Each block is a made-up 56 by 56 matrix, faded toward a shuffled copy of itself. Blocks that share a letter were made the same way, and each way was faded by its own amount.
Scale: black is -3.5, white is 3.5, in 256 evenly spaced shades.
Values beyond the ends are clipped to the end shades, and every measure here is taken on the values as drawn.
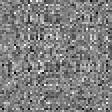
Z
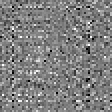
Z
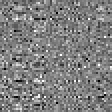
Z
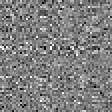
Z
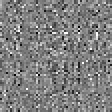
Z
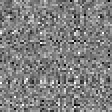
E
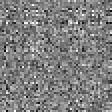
E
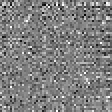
Z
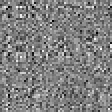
E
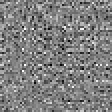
E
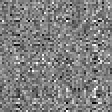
E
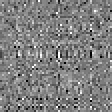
Z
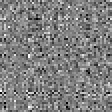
E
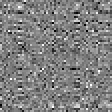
Z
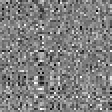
Z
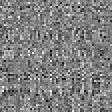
Z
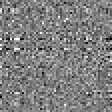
E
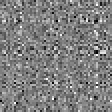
Z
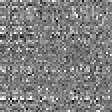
Z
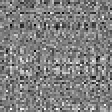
E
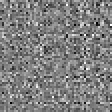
E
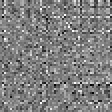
Z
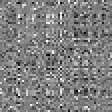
Z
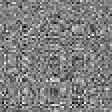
Z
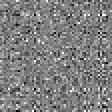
Z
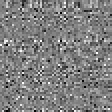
Z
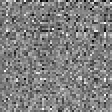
E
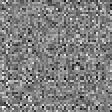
E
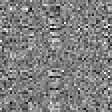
E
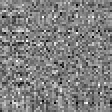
E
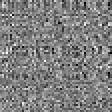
E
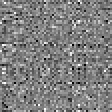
Z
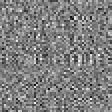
E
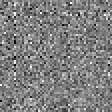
E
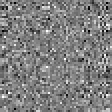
Z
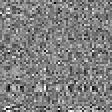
E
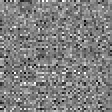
Z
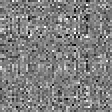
E
